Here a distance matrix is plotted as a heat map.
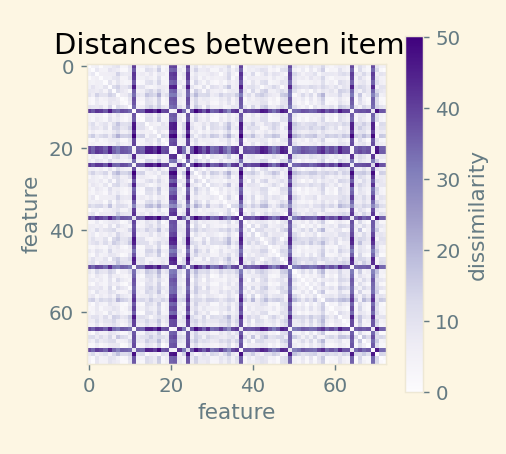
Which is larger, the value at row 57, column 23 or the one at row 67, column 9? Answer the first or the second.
the first
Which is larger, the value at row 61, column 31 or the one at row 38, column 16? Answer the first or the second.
the first
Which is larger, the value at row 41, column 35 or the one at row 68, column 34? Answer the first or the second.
the second
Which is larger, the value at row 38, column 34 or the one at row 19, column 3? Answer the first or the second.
the first
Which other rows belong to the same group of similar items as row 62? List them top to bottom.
0, 1, 2, 3, 4, 5, 6, 7, 8, 9, 10, 12, 13, 14, 15, 16, 17, 18, 19, 22, 23, 25, 26, 27, 28, 29, 30, 31, 32, 33, 34, 35, 36, 38, 39, 40, 41, 42, 43, 44, 45, 46, 47, 48, 50, 51, 52, 53, 54, 55, 56, 57, 58, 59, 60, 61, 63, 65, 66, 67, 68, 70, 71, 72
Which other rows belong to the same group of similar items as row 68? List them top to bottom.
0, 1, 2, 3, 4, 5, 6, 7, 8, 9, 10, 12, 13, 14, 15, 16, 17, 18, 19, 22, 23, 25, 26, 27, 28, 29, 30, 31, 32, 33, 34, 35, 36, 38, 39, 40, 41, 42, 43, 44, 45, 46, 47, 48, 50, 51, 52, 53, 54, 55, 56, 57, 58, 59, 60, 61, 62, 63, 65, 66, 67, 70, 71, 72
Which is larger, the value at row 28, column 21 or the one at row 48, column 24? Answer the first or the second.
the second
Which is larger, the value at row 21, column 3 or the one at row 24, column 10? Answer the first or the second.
the first
